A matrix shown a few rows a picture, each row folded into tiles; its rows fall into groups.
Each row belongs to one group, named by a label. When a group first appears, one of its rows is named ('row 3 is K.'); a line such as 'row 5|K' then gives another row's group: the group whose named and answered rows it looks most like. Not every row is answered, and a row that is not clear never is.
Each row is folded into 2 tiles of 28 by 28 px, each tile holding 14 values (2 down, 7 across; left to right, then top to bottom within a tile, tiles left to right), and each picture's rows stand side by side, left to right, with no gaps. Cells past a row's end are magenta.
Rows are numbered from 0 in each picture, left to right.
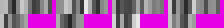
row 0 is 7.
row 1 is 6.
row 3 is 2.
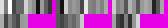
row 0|2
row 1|6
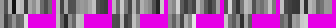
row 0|6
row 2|6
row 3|6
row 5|6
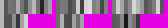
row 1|6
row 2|7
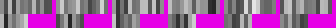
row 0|2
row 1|7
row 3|6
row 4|6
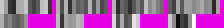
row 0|7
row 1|2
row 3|6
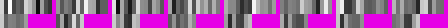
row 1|6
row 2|2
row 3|6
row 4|6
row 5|7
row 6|7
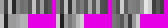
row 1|2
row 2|6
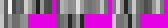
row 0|2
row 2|7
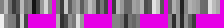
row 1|6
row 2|7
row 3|7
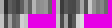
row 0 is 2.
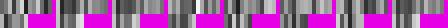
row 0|6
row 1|2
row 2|2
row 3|6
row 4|7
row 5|7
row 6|7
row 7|2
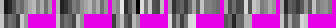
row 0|2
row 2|6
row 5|2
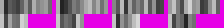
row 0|2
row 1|2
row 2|2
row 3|7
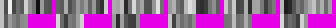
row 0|2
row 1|6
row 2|7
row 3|7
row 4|6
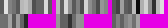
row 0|7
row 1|6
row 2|6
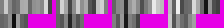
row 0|7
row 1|7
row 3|2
